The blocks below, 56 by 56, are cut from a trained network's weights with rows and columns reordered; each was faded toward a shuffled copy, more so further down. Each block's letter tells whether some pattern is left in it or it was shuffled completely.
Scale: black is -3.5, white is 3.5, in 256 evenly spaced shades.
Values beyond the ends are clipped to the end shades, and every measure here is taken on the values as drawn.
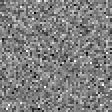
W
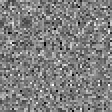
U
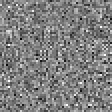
U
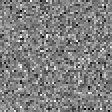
U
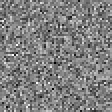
W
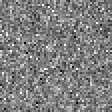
W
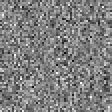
U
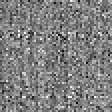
U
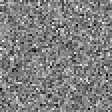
W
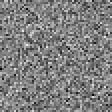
W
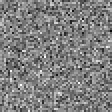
W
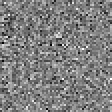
U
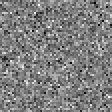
W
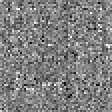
U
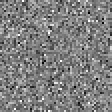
W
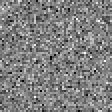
W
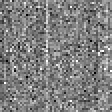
U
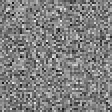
U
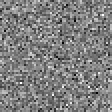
W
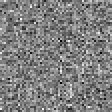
U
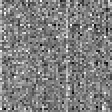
U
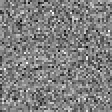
U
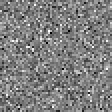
W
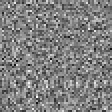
U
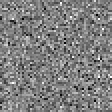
U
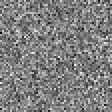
W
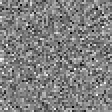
W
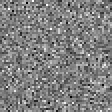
W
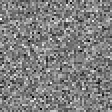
W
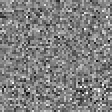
U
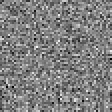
U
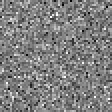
W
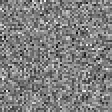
U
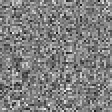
U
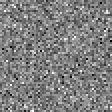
W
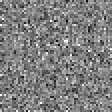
U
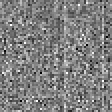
U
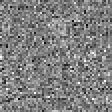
U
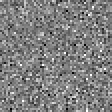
W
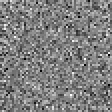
U
